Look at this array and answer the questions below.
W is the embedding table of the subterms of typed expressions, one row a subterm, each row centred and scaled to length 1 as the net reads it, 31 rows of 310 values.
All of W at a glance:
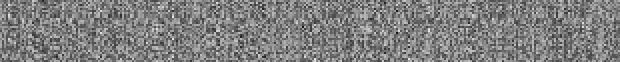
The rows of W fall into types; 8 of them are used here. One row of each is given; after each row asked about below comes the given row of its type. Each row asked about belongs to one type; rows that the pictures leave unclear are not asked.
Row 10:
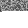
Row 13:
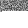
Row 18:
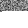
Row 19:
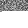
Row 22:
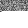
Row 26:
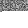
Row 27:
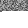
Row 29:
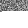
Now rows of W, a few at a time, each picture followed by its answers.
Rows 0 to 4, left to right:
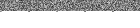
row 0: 22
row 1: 26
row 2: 13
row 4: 18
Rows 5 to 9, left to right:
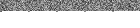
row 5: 19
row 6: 22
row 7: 19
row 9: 13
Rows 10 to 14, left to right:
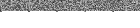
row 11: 10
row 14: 19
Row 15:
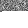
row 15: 27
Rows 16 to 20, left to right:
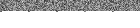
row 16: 19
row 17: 29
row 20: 29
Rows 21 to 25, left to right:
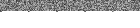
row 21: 29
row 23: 18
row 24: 18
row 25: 22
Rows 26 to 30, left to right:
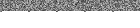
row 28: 27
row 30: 18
